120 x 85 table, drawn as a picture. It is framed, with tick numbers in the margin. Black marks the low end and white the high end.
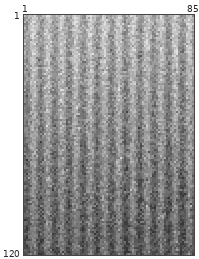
Values rise toward the top. No single row or column stands out from its neighbours. Upright stripes repeat 12 times across the table.
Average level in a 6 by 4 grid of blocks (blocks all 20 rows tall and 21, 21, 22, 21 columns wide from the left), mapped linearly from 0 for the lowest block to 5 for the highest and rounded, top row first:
5 5 5 5 / 4 4 4 4 / 3 3 3 3 / 2 2 2 2 / 1 1 1 1 / 0 0 0 0
